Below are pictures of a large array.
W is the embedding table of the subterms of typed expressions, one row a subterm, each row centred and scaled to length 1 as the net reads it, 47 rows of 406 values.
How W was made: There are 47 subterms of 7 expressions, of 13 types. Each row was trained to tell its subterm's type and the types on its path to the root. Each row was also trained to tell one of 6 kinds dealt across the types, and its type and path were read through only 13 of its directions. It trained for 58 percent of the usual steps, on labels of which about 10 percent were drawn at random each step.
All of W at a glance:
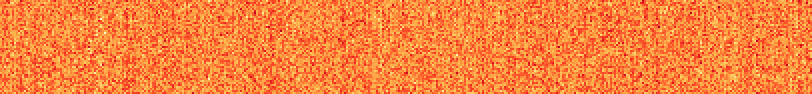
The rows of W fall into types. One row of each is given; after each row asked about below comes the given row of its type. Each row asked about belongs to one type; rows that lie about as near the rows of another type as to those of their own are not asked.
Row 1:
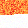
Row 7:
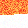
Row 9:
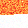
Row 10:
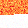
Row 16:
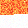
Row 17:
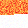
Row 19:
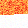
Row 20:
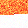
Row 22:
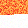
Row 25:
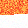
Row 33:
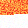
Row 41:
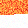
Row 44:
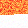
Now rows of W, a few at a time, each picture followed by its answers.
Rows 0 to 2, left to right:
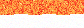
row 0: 41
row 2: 7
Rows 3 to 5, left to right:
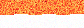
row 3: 25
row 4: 33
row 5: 22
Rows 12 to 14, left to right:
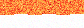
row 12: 10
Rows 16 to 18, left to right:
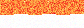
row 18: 41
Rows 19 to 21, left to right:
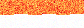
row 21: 9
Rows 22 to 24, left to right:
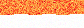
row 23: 41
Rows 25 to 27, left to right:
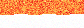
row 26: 1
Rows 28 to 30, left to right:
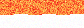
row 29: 7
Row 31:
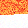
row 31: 16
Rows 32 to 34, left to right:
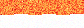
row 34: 19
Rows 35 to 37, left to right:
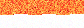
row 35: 7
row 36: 20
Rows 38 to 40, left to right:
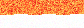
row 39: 25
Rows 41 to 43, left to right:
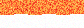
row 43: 22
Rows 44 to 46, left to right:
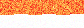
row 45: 33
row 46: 19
